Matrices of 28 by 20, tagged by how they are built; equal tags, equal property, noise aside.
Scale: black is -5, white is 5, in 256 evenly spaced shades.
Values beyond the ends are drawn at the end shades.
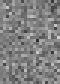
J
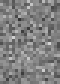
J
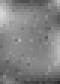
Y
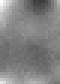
Y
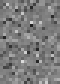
J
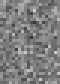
J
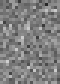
J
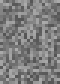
J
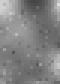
Y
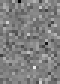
J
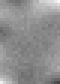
Y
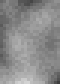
Y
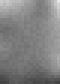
Y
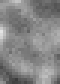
Y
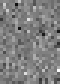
J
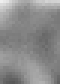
Y
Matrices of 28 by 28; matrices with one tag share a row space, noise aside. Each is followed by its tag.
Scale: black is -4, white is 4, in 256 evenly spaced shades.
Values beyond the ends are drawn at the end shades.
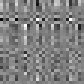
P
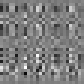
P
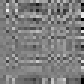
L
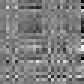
L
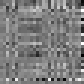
L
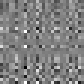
P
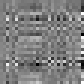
L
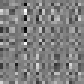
P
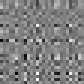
P
